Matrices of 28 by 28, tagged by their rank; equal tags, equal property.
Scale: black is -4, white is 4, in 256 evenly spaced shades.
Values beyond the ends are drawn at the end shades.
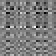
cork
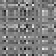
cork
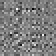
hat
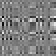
cork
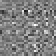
hat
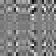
cork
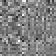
hat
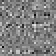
hat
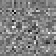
hat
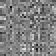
hat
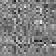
hat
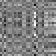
cork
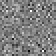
hat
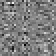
hat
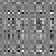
cork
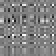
cork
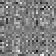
hat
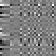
cork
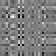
cork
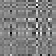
cork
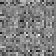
hat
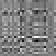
cork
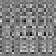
cork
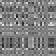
cork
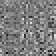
hat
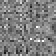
hat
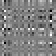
cork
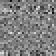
hat
